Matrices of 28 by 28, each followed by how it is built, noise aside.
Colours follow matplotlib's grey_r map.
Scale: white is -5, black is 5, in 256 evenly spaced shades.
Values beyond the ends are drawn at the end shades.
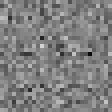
low rank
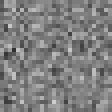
low rank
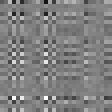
low rank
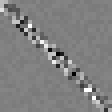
banded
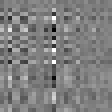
low rank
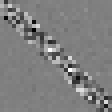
banded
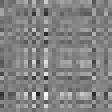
low rank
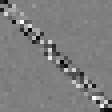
banded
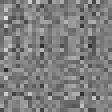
low rank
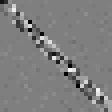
banded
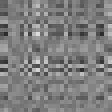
low rank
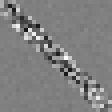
banded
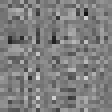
low rank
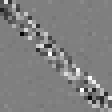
banded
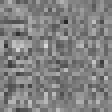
low rank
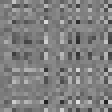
low rank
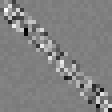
banded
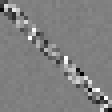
banded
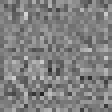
low rank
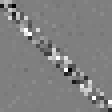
banded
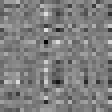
low rank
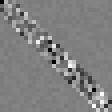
banded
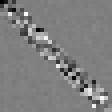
banded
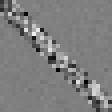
banded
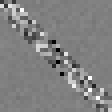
banded
